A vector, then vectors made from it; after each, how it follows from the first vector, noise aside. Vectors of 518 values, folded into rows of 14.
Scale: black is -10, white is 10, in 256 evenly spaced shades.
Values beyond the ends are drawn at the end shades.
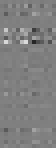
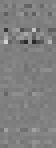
sign-scrambled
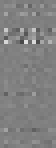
sign-scrambled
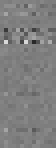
sign-scrambled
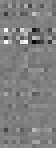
scaled up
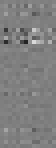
negated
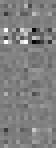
scaled up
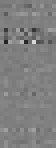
sign-scrambled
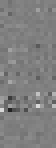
wrapped around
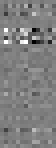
scaled up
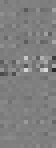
wrapped around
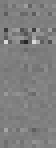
sign-scrambled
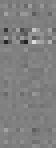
negated
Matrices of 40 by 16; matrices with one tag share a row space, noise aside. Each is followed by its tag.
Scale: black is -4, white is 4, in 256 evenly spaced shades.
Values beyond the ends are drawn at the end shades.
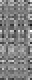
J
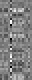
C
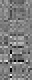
C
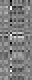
C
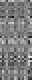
J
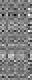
J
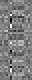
C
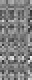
J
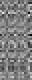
J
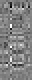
C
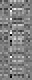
C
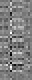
C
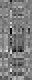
C
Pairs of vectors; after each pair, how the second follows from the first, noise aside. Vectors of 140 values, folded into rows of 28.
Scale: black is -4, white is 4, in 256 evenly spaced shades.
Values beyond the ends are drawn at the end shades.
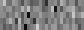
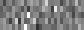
negated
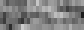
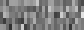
sign-scrambled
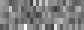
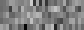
negated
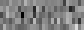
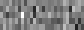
sign-scrambled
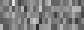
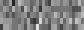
negated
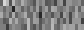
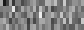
negated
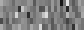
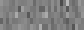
shrunk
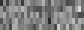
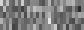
negated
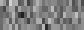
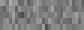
shrunk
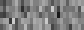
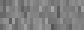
shrunk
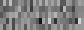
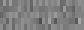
shrunk
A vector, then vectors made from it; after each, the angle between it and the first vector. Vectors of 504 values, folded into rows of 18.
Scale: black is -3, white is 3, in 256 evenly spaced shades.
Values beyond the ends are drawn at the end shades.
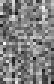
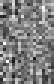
nearly parallel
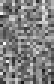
nearly parallel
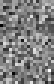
partly aligned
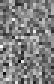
partly aligned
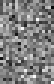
partly opposed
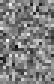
orthogonal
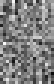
nearly parallel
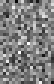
partly aligned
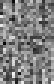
nearly opposite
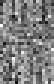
nearly opposite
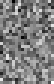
partly opposed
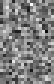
partly opposed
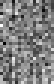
nearly opposite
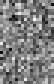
partly opposed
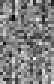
nearly opposite
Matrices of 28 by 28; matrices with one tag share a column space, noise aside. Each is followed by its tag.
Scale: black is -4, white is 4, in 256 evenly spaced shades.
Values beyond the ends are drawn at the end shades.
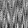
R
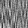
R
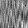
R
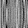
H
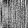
H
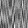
R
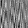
R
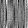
H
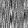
R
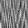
R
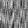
R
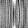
H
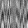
R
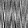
R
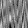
R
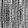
H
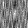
R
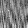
R
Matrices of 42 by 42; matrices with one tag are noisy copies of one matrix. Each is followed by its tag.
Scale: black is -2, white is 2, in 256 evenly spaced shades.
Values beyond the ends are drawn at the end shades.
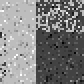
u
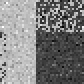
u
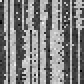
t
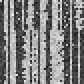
t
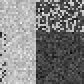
u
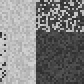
u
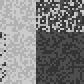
u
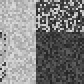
u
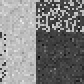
u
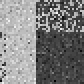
u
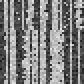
t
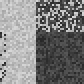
u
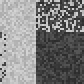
u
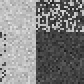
u
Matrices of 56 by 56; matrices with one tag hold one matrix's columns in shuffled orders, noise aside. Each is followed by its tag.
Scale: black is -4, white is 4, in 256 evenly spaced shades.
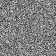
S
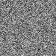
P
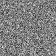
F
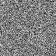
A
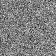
S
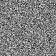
S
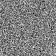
F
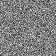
A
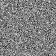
S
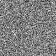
A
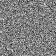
P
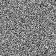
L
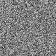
L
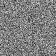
L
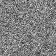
L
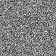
A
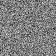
A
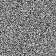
A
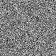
S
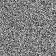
A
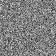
S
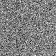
S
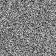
A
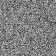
S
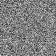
P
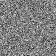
S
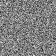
P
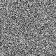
L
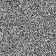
A
